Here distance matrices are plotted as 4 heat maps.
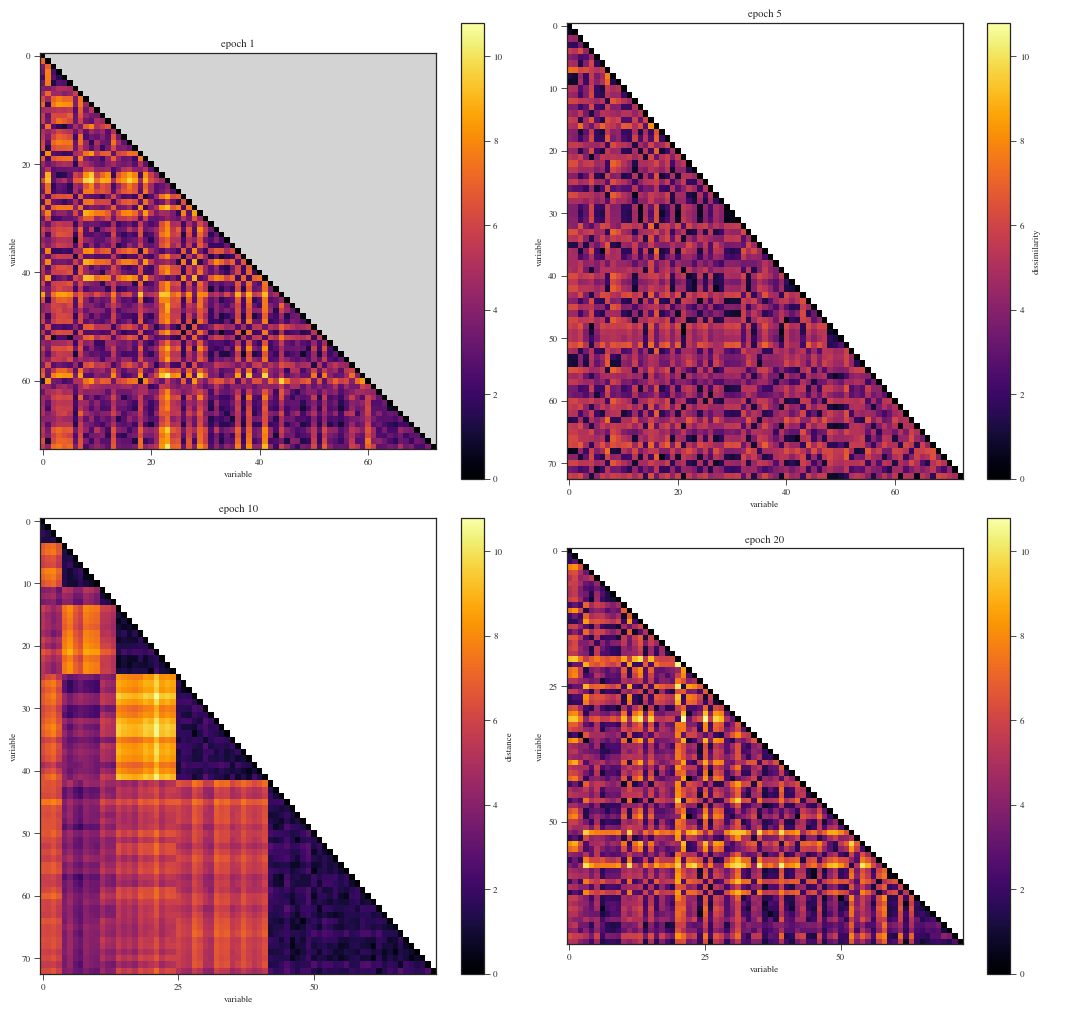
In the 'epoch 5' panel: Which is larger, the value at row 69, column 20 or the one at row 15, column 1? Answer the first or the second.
the second
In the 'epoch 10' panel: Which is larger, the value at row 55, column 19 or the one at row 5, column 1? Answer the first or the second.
the second
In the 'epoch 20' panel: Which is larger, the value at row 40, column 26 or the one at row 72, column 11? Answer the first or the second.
the second
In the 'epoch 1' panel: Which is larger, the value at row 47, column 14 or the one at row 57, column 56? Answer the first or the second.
the second
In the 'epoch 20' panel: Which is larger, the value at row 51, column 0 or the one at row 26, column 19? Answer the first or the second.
the first
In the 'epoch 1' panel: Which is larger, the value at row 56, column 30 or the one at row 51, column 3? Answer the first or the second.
the second
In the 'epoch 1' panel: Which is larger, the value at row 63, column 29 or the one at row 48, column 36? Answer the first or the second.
the first
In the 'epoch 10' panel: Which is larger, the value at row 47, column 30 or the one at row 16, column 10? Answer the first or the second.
the second
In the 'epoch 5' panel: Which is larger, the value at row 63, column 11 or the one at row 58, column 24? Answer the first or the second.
the first
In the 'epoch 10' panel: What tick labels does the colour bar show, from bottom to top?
0, 2, 4, 6, 8, 10
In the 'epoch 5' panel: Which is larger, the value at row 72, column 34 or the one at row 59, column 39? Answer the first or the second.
the second
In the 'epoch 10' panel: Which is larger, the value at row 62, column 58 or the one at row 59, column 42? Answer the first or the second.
the second
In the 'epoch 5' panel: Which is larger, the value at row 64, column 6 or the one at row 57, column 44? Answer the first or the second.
the first
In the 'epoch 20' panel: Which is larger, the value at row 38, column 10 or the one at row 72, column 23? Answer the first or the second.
the first
